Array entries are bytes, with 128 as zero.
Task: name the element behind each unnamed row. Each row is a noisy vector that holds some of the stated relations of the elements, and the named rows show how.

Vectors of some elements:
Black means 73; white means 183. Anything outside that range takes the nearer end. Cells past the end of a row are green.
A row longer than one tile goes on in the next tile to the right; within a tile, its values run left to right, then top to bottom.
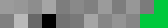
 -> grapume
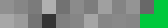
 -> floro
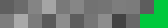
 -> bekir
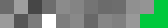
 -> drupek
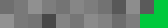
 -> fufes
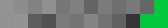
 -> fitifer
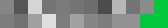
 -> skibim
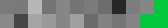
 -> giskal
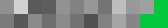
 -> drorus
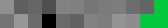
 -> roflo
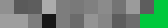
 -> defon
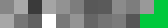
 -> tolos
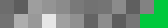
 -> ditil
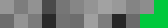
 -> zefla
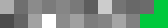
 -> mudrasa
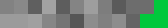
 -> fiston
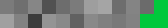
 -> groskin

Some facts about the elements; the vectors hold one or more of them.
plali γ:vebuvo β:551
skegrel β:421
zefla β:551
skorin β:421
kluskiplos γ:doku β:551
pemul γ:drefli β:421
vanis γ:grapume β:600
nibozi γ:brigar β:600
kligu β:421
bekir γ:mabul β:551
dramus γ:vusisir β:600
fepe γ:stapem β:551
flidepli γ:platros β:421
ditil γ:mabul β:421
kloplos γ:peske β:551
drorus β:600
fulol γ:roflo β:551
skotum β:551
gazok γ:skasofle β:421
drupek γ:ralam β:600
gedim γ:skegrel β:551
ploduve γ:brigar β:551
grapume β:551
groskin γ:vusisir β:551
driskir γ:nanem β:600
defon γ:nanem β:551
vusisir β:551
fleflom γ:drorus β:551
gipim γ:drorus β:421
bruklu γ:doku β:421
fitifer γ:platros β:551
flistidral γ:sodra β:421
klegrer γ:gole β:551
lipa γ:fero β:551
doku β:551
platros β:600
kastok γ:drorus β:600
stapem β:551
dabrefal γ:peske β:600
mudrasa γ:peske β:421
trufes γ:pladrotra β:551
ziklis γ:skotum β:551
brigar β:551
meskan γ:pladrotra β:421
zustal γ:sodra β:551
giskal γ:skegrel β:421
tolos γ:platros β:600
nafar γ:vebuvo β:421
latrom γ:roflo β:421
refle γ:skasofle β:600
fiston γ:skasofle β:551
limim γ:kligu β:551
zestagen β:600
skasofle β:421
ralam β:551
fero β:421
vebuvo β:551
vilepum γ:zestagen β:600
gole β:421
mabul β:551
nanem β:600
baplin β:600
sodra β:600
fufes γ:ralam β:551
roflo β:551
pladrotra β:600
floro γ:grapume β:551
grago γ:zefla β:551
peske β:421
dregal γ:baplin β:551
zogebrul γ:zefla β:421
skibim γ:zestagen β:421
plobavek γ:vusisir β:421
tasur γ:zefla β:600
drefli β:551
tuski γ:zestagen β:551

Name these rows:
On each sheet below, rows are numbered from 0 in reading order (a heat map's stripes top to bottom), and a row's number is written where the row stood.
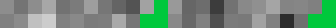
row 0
gazok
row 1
grago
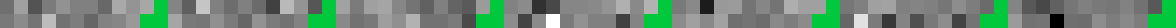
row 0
baplin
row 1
tuski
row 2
flidepli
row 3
tasur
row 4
nanem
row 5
mabul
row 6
fulol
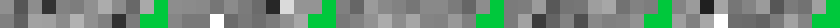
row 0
zogebrul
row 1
zestagen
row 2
pemul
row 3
vusisir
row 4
refle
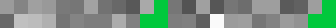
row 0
skasofle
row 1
plobavek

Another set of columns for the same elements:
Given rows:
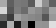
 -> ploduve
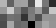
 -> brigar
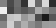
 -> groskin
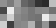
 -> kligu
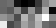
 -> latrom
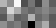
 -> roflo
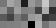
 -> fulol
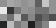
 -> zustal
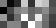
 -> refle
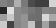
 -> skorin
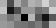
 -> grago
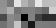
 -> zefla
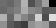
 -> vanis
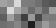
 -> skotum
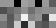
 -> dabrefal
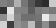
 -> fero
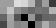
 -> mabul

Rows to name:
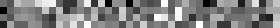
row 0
fiston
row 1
dramus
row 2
peske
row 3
skegrel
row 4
kloplos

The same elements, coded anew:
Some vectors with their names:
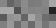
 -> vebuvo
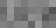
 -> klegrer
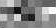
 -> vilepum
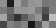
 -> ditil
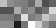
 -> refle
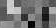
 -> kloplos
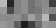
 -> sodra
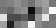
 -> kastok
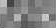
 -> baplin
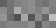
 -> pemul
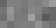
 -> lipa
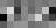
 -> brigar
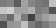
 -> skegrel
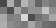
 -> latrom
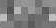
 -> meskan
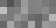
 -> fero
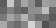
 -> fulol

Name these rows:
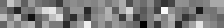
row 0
skibim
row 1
gipim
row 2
dabrefal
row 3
fleflom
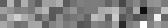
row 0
roflo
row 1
driskir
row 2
drorus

